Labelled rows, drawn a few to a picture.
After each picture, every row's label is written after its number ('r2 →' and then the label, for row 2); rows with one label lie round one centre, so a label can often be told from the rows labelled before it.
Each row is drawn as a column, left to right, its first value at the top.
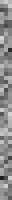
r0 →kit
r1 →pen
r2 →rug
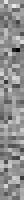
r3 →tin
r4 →pen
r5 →tin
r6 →rug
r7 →rug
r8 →kit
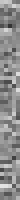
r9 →pen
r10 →pen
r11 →pen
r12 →rug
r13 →tin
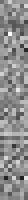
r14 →tin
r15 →kit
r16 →pen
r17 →rug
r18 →tin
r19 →kit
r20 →rug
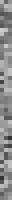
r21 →pen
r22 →tin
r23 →tin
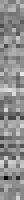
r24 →tin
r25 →kit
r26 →tin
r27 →tin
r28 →kit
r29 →tin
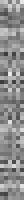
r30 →pen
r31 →pen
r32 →tin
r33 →pen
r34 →tin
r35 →pen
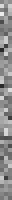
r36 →rug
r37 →kit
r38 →tin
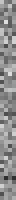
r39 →pen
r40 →kit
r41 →tin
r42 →kit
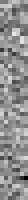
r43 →rug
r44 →tin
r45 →rug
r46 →pen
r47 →pen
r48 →kit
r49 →kit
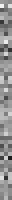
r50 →rug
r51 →kit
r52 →rug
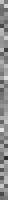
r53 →pen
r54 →rug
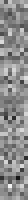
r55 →kit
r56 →tin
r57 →pen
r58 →tin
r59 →kit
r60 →pen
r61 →rug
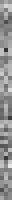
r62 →tin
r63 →rug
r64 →tin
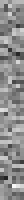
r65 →kit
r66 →kit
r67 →rug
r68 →pen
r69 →pen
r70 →pen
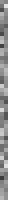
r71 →kit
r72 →tin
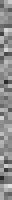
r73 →kit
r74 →pen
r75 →pen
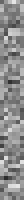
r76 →tin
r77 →kit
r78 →pen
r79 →pen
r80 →pen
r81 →tin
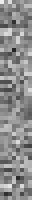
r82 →pen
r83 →pen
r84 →pen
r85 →rug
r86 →kit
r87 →pen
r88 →tin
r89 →tin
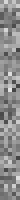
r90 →tin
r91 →pen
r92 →tin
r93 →pen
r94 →rug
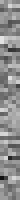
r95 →kit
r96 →kit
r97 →rug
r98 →rug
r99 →rug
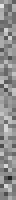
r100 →rug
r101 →pen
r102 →kit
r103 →tin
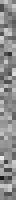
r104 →kit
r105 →pen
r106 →pen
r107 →tin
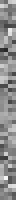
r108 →rug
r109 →rug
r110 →pen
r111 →pen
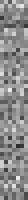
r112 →tin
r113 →pen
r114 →tin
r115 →pen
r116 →rug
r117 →tin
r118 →pen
